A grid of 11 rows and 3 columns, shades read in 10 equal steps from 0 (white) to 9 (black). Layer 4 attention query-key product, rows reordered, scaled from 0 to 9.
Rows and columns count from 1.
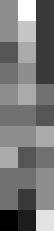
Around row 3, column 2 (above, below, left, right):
2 4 6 7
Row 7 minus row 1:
0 4 -4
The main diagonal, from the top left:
4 2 7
